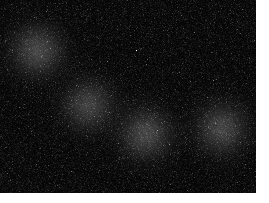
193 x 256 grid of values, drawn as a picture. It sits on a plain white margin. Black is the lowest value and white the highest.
No seam splits the table. Most values sit low, with a long tail of high ones. Overall the values sit about 10% of the way up the scale. No overall slope runs across the table. No single row or column stands out from its neighbours. There are four bumps.
